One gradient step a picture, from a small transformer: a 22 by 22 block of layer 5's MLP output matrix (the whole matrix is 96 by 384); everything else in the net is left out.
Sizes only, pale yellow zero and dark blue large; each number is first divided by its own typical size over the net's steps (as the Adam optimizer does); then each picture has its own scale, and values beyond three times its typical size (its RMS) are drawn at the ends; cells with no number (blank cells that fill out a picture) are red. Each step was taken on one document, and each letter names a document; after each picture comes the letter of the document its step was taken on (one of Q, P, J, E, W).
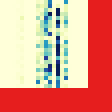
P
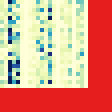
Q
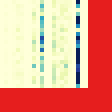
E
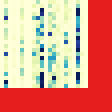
E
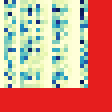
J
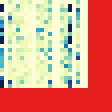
Q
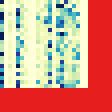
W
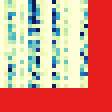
J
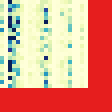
Q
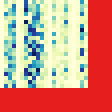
J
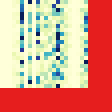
P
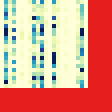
E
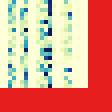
Q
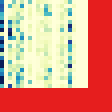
Q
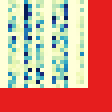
J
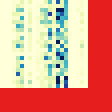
P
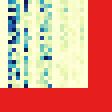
Q
